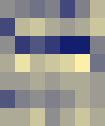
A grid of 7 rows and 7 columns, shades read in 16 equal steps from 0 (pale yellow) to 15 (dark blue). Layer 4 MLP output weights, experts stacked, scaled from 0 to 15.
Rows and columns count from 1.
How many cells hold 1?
1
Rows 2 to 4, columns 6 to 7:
5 3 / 15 8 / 0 9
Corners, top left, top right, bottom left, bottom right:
7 4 5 5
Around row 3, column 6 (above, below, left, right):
5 0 15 8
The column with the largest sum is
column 1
